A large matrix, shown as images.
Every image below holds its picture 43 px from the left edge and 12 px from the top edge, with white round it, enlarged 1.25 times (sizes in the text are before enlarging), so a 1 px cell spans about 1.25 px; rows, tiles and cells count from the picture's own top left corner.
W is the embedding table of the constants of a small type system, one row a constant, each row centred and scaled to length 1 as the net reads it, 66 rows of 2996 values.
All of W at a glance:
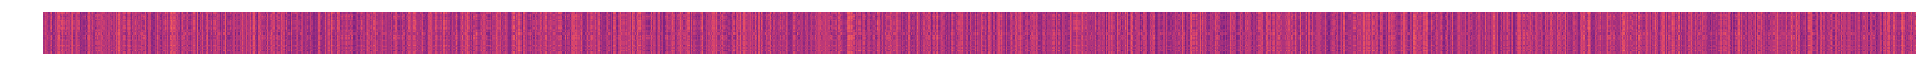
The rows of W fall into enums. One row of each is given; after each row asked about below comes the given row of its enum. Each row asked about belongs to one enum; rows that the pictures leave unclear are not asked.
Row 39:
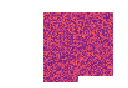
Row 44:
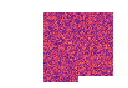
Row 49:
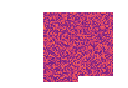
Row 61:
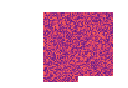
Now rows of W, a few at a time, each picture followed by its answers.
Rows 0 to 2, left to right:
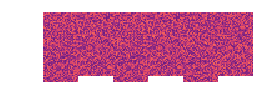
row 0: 39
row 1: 39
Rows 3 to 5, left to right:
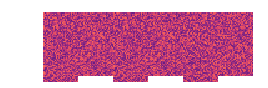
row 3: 61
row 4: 61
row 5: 49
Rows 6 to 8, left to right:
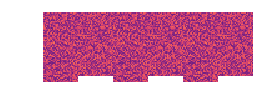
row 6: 49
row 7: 49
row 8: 49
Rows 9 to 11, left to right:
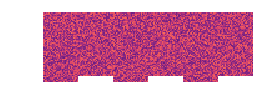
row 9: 39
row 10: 61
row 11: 49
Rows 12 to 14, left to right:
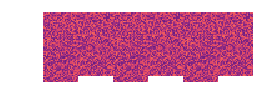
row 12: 39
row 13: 39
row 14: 39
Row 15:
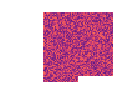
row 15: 61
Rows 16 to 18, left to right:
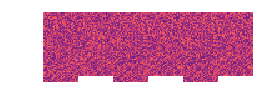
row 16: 61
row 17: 39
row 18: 39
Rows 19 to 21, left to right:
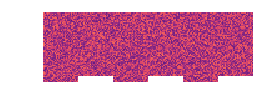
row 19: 61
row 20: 39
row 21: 49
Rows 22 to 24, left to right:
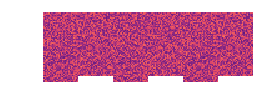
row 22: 39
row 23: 49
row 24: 39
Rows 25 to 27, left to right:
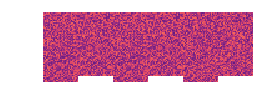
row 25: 39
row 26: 39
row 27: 61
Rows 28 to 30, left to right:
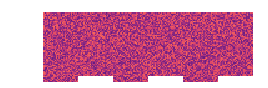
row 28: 61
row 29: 49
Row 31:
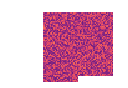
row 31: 49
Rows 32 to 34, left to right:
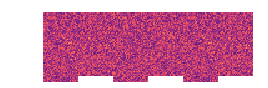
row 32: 44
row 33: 61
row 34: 44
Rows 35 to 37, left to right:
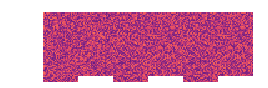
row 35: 61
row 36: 49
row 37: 49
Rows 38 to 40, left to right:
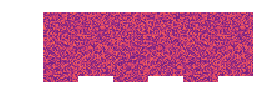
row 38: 49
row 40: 49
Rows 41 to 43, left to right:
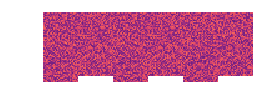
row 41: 49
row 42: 49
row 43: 39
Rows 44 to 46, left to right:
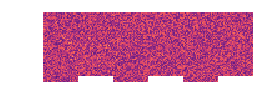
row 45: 39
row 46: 61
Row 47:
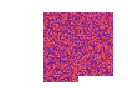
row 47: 49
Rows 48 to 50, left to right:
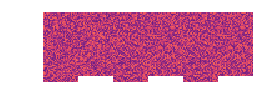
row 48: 61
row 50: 49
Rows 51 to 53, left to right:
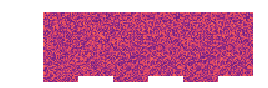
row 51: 61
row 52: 39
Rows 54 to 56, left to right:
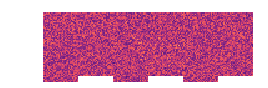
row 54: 39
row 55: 44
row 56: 61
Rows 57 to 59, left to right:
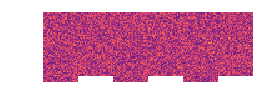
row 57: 49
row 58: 39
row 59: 44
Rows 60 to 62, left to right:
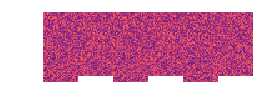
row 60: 61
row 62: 49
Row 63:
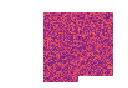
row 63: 39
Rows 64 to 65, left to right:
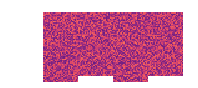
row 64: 39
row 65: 49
